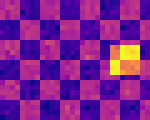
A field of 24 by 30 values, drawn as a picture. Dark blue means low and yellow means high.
Neither half mirrors the other. The middle right is the roughest part. The ninth with the highest average is the middle right. On average the colour sits 30% of the way up the scale. An odd patch, higher than its surroundings, sits in the middle right.
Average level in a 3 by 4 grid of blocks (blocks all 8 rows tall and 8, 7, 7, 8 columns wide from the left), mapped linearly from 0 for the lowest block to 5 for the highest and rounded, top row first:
0000 | 0005 | 0000
